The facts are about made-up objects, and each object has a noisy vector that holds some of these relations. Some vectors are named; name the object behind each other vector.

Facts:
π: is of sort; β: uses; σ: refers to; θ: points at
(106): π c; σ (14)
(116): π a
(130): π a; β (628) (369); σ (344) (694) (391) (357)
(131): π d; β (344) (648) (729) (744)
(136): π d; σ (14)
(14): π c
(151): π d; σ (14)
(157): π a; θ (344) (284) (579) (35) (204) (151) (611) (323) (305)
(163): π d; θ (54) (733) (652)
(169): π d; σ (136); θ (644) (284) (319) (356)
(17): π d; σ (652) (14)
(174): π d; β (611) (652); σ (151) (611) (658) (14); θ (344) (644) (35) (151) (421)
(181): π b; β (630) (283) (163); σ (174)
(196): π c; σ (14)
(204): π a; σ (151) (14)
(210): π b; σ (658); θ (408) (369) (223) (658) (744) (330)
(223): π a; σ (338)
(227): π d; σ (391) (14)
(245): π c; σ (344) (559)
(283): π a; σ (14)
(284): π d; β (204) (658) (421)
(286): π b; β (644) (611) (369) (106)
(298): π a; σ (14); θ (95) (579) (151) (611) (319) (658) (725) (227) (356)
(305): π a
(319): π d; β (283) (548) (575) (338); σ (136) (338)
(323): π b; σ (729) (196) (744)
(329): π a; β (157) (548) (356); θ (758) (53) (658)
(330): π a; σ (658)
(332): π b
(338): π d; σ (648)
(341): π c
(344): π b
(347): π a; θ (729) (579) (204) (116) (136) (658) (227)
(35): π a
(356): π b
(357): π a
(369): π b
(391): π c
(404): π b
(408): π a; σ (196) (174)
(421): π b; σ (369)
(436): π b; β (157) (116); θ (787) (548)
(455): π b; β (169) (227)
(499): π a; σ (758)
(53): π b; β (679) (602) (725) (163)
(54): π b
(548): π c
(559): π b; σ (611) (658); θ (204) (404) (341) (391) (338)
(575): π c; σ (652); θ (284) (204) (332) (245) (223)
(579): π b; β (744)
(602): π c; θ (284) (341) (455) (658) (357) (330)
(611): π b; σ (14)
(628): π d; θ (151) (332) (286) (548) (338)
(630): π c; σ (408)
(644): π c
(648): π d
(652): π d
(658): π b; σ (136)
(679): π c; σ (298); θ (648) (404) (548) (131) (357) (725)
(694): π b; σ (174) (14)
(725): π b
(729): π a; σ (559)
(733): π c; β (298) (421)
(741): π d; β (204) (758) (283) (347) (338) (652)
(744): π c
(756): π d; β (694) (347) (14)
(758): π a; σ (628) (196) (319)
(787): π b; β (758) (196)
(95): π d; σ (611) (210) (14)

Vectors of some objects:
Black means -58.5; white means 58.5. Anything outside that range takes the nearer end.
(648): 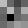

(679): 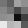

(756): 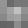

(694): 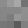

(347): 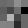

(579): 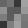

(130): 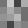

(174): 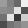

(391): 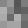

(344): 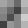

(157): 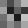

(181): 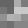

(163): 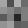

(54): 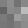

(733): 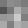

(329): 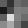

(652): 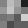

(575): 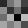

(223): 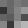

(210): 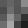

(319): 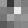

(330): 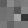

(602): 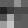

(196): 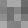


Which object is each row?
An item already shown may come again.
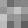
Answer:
(787)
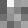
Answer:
(106)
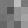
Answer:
(356)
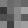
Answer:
(223)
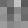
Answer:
(630)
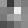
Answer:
(319)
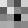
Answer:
(628)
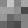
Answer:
(611)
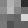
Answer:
(652)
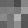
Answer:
(455)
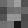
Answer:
(658)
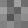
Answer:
(725)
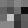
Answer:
(347)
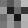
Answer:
(157)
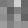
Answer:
(630)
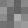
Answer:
(305)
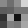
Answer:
(169)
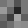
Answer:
(729)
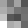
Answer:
(548)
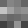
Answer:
(17)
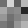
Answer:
(644)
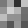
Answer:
(286)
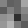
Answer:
(559)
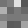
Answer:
(283)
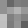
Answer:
(787)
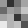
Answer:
(436)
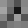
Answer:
(729)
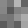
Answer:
(356)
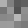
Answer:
(357)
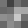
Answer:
(53)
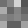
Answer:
(283)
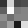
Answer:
(369)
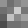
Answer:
(284)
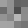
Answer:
(357)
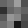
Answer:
(658)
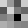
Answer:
(628)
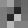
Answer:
(744)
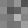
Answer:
(116)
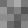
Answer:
(204)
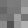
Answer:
(499)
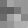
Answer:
(245)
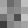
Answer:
(151)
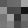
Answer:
(298)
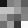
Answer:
(421)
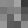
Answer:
(758)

